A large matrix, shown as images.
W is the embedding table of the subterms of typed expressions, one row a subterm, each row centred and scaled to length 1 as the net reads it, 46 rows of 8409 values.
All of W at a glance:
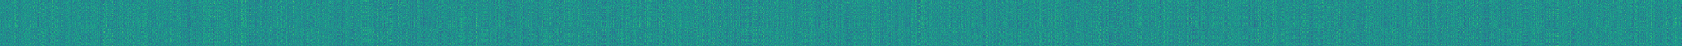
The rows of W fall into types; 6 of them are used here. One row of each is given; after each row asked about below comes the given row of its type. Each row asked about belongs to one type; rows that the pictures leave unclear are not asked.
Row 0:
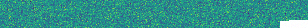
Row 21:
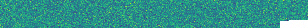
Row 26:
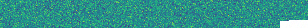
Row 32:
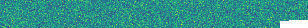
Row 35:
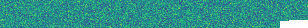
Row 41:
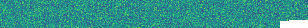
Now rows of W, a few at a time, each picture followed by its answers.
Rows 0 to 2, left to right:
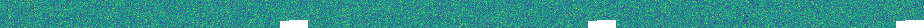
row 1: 41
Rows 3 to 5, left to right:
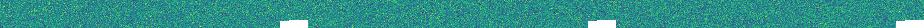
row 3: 32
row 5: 0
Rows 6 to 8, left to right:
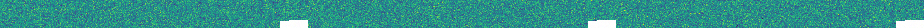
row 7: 21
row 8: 41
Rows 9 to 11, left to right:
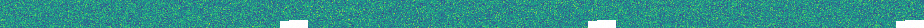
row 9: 35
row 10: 21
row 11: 41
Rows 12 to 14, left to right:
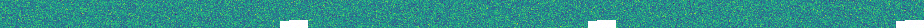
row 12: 41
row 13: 35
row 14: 26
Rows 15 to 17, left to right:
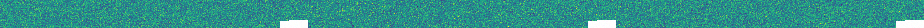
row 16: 32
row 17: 0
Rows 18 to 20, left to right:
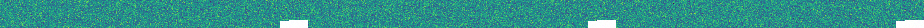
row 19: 41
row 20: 26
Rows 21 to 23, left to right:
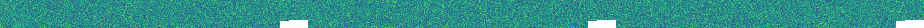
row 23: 0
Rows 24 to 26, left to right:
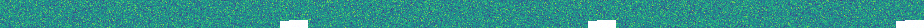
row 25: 26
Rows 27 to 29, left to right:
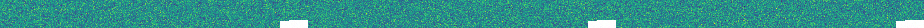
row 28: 32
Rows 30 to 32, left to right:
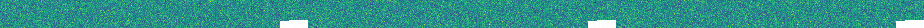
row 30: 21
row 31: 32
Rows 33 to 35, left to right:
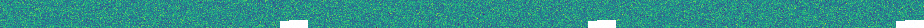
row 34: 41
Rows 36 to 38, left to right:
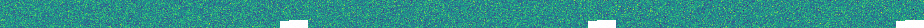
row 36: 35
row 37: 0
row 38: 0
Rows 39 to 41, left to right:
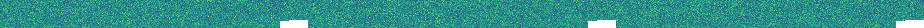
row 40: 41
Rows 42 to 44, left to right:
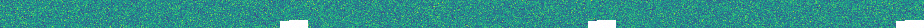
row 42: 35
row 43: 21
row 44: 32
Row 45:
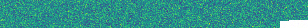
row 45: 35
